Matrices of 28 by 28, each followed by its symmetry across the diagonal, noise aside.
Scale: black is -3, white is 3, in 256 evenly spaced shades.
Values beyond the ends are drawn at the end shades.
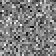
neither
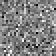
neither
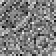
symmetric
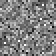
symmetric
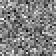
neither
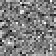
neither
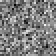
neither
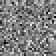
neither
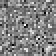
symmetric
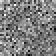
symmetric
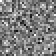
symmetric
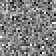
neither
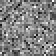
symmetric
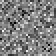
symmetric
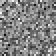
symmetric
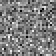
neither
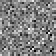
symmetric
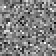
neither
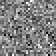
neither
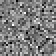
symmetric
